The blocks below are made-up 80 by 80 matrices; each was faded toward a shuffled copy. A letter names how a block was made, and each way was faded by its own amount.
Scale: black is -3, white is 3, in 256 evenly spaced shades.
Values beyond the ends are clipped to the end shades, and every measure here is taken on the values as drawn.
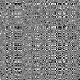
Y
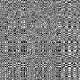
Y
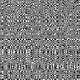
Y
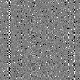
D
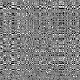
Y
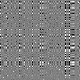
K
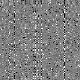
D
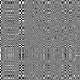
K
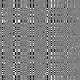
K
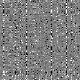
D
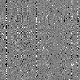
D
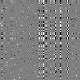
K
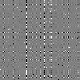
K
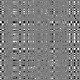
K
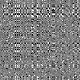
Y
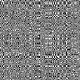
Y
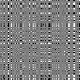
K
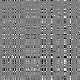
K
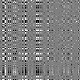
K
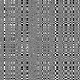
K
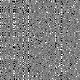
D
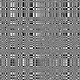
K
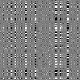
K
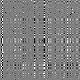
K
